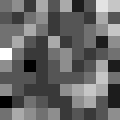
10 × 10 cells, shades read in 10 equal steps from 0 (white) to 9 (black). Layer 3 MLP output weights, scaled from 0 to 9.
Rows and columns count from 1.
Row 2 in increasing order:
3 4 5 6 6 6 6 7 7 7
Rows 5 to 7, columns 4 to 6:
7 5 4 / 7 6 4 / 7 6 6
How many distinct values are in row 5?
5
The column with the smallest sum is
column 9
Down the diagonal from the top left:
5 7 3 7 5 4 6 2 6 4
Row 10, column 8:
7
